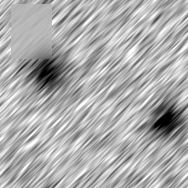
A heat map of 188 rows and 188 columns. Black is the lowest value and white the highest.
The top left is the calmest part. No row or column stands out. On average the colour sits 70% of the way up the scale. Neither half mirrors the other. An odd patch, calmer than its surroundings, sits in the top left. Two dips sink into the field.
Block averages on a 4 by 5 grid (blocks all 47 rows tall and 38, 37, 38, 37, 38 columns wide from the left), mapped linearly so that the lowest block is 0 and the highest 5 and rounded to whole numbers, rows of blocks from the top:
54555 | 40455 | 55550 | 45544
